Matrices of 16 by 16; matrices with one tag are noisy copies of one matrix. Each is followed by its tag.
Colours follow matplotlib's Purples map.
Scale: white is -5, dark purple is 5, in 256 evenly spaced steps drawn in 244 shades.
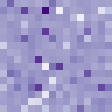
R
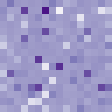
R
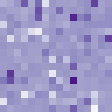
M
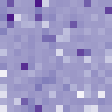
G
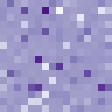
R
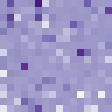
G
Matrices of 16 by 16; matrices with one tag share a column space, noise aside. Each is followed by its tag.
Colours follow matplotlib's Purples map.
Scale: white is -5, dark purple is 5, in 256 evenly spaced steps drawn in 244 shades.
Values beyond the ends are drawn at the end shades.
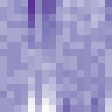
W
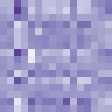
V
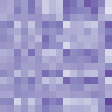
V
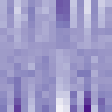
W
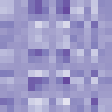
V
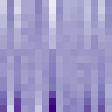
W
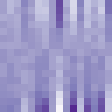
W
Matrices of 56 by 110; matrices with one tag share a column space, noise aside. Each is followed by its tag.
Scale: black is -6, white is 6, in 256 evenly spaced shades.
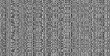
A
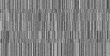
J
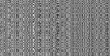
A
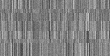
J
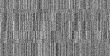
J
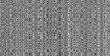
A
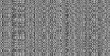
A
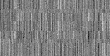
J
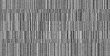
J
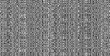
A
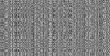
A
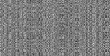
A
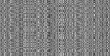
A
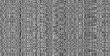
A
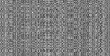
A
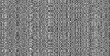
A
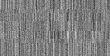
J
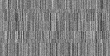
J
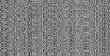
A
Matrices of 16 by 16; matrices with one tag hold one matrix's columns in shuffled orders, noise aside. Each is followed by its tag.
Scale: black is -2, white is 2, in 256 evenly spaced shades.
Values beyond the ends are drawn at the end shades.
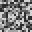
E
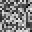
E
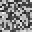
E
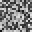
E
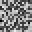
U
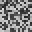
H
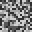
U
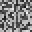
E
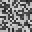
H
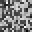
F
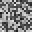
E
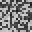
E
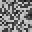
H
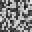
F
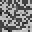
U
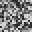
E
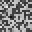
H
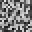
F
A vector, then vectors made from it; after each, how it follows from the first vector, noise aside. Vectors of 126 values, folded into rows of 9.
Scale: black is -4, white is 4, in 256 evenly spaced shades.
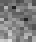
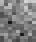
reversed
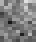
reversed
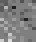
partly zeroed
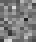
sign-scrambled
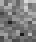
reversed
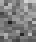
reversed
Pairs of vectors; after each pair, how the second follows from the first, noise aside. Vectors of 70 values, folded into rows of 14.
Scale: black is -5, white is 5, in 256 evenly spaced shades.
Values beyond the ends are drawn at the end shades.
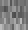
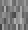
sign-scrambled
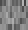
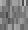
negated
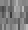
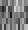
scaled up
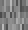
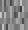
sign-scrambled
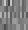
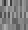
negated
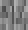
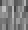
negated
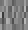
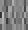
negated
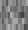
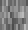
negated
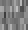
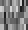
scaled up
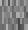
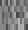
negated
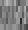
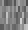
negated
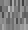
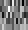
scaled up
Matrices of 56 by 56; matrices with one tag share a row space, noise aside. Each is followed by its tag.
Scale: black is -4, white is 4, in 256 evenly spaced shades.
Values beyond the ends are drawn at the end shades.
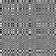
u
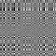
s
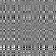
s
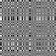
u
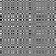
u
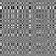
u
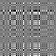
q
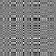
q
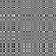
s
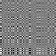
u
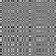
u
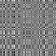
s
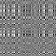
s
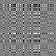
q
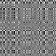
s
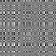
s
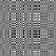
q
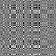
q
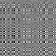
s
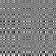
s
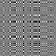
q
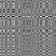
s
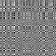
s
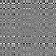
s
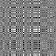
q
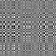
s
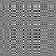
q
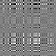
q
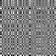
u
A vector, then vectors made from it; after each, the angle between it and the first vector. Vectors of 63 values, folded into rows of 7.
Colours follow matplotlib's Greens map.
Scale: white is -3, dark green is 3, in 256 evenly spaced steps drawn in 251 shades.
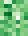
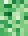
nearly parallel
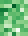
partly opposed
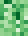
nearly opposite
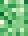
orthogonal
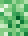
partly opposed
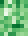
orthogonal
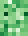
partly aligned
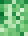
partly opposed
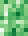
partly opposed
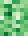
nearly parallel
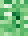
nearly opposite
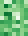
nearly parallel
